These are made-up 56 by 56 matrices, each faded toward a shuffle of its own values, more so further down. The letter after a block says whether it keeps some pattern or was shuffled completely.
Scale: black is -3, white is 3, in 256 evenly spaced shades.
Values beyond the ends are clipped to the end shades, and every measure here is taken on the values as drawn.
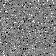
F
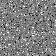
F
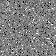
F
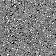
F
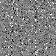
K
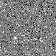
K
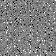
K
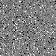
K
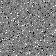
F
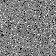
F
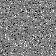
K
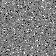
F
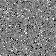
F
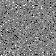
K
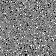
F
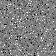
F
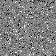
F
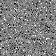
K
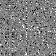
K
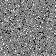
F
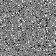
K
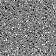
K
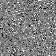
K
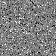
F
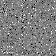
K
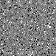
K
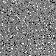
K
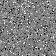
F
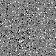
K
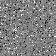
K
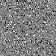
K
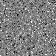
F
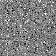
K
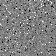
F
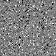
K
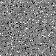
K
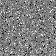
F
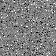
F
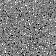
F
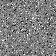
F
